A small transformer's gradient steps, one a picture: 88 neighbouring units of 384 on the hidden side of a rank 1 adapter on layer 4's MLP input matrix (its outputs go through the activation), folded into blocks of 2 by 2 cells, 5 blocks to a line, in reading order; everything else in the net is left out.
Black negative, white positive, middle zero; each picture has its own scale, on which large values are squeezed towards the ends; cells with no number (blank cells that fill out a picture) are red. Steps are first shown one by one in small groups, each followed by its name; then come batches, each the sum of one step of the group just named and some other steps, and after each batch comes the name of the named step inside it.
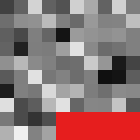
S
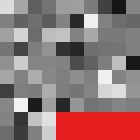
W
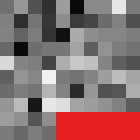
S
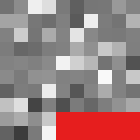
W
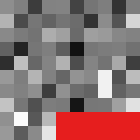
W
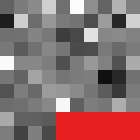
S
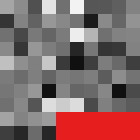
W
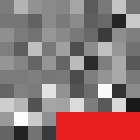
W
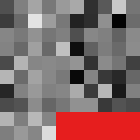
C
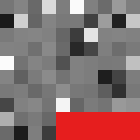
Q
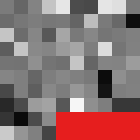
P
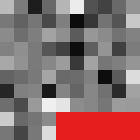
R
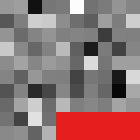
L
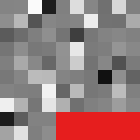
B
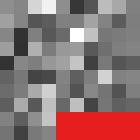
C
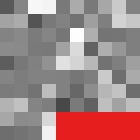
L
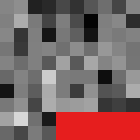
R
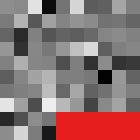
B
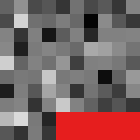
Q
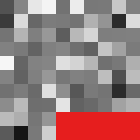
Q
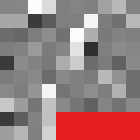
B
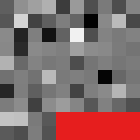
Q
